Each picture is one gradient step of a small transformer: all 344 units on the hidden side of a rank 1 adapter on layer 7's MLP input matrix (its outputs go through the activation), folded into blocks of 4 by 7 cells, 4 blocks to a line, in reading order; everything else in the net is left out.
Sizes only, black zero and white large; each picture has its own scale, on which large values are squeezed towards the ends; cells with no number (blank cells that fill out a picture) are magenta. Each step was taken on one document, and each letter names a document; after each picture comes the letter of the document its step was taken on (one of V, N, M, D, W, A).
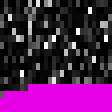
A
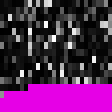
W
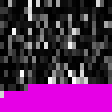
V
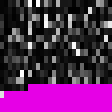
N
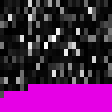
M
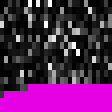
M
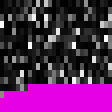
A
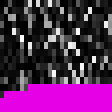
M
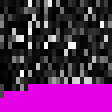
A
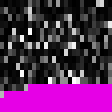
V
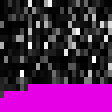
W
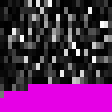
N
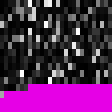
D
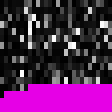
A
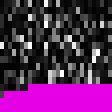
D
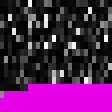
A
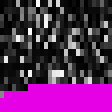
D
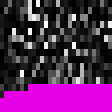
N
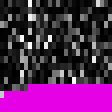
V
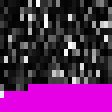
N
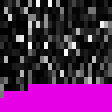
W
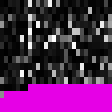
M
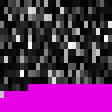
D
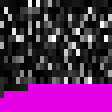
M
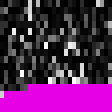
V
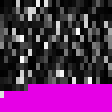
D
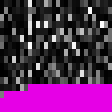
A
